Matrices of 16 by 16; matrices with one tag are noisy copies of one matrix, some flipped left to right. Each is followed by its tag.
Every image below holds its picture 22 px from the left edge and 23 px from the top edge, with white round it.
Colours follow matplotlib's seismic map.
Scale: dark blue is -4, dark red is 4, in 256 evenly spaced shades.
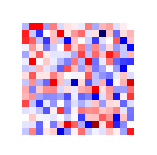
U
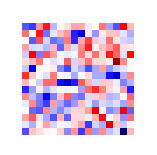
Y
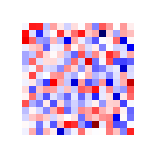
U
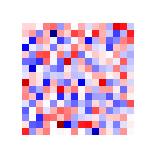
U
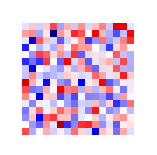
U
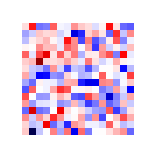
Y
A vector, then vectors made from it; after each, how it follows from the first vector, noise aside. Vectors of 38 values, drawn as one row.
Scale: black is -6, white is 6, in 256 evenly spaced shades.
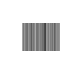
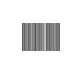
negated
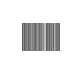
negated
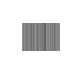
shrunk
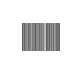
negated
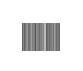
negated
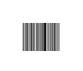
scaled up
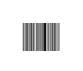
scaled up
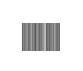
negated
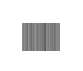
shrunk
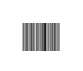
scaled up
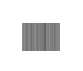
shrunk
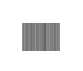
shrunk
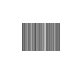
negated
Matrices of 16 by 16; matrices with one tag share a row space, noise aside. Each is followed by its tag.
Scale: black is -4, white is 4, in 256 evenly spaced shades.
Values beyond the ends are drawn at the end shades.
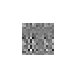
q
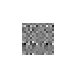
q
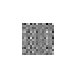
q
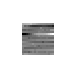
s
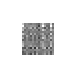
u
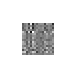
q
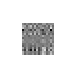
u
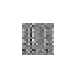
q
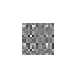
q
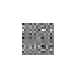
u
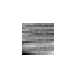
s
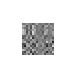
q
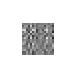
q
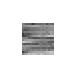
s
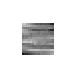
s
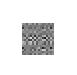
u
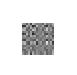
q
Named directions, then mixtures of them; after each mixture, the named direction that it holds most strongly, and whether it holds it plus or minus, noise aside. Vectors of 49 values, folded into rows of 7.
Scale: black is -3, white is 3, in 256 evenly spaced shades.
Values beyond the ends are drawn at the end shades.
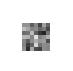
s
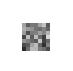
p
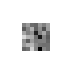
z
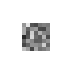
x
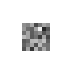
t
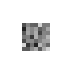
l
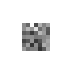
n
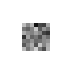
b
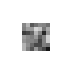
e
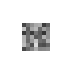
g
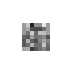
x, plus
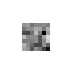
e, plus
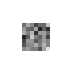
x, plus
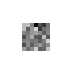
b, plus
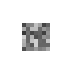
g, plus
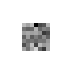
b, plus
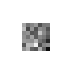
l, minus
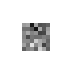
n, minus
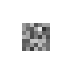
t, plus
